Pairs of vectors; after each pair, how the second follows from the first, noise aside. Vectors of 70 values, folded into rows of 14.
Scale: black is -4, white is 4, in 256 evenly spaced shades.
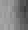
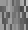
sign-scrambled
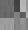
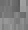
shrunk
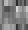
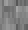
shrunk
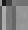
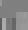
partly zeroed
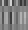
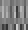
reversed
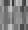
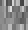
sign-scrambled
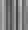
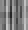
reversed
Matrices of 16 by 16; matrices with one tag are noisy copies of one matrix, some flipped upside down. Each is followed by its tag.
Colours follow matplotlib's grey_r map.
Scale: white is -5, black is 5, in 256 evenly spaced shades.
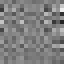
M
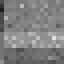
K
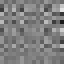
M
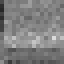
K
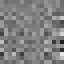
M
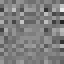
M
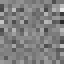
M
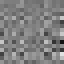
M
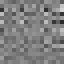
M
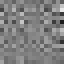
M
